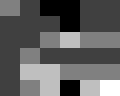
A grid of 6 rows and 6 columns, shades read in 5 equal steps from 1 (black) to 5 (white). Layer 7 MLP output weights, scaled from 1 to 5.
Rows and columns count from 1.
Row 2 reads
2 2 2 1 2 2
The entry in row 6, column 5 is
4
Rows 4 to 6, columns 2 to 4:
3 2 2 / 4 4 3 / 3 4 1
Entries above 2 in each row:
1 0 4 1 5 4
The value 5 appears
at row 6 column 6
